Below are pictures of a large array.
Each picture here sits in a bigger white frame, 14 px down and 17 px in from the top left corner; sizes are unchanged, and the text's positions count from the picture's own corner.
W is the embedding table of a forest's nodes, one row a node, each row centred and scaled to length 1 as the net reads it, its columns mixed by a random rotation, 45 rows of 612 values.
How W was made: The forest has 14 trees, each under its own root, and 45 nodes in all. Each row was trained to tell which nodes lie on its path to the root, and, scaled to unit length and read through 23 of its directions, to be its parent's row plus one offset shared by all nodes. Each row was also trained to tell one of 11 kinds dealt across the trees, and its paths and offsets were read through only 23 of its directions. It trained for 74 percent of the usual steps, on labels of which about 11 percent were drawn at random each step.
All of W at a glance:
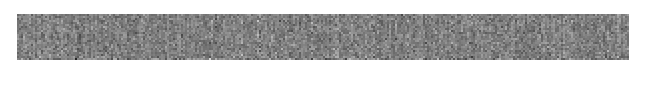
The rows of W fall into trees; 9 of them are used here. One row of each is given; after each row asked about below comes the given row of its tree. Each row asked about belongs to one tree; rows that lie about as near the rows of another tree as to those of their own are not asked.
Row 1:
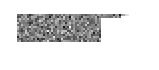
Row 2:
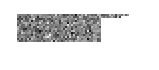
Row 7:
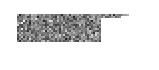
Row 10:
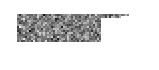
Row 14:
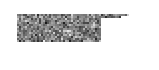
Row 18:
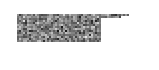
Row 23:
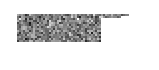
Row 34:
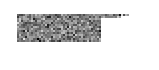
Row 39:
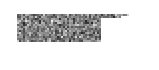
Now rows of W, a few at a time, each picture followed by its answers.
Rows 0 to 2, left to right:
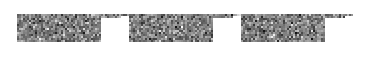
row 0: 39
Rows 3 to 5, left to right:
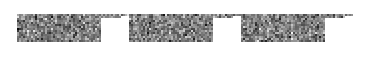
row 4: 23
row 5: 10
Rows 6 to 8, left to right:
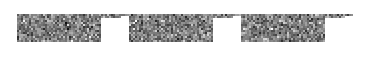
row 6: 7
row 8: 39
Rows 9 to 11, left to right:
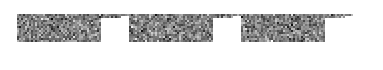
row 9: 7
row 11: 39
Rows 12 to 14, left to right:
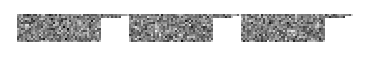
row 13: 10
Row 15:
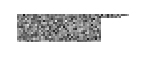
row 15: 39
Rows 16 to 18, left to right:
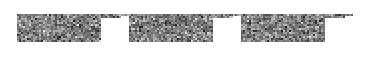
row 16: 10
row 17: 34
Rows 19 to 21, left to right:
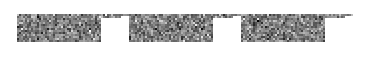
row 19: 23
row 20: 7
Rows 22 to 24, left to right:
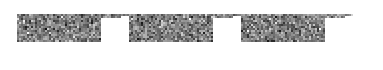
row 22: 18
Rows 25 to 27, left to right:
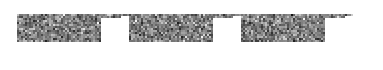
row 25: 18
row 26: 7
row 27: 14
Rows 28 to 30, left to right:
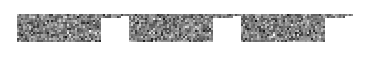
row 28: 23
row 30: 2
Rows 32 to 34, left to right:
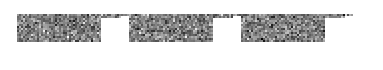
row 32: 10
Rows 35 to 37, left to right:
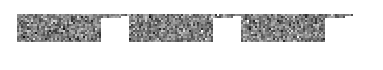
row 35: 39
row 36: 23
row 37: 18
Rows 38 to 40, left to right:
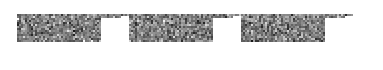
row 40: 14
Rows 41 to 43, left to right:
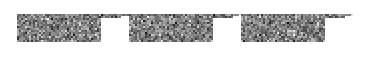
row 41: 7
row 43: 14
